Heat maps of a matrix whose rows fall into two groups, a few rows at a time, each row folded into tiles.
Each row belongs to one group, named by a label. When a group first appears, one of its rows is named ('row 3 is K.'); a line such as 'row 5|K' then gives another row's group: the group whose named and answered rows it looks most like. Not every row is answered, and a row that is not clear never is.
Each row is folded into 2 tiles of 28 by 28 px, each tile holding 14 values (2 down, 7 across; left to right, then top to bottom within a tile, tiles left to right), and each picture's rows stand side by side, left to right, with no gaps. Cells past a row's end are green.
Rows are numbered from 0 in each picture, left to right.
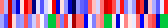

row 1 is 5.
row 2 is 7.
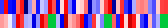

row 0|5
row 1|7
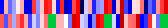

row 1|5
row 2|7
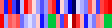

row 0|7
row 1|5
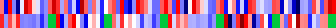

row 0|7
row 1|7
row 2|7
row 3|7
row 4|7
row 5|5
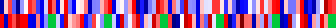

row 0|7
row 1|7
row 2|5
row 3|5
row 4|5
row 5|5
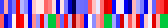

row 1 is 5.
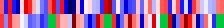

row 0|7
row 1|5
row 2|5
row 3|7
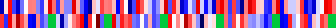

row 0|7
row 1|5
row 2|7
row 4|7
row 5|5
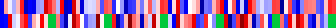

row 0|5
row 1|5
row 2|5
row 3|7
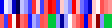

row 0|5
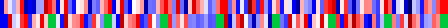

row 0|5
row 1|7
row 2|7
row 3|7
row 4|7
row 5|5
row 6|7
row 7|5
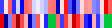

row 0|7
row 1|7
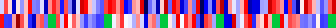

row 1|7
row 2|7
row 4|5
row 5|7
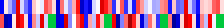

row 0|5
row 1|5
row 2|7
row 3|5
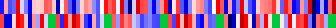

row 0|5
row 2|7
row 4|5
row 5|7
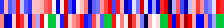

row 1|7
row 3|7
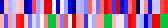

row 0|5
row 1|5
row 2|5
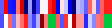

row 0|5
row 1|5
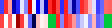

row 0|7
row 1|7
